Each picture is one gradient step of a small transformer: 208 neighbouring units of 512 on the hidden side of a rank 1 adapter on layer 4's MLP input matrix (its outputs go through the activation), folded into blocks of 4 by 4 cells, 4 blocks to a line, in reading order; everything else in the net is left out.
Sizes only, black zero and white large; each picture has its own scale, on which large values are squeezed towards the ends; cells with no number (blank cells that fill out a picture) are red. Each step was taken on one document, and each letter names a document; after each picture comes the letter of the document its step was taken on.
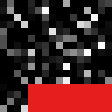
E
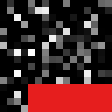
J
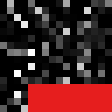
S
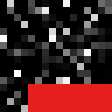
J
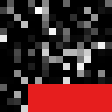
E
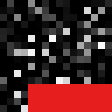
S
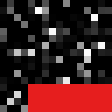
E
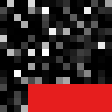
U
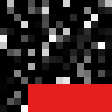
J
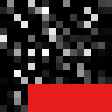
E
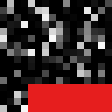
S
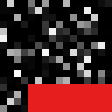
E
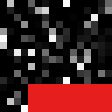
J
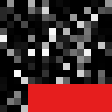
U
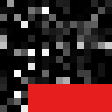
S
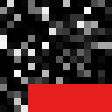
U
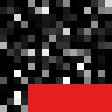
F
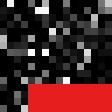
F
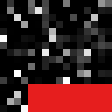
J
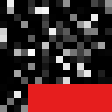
E
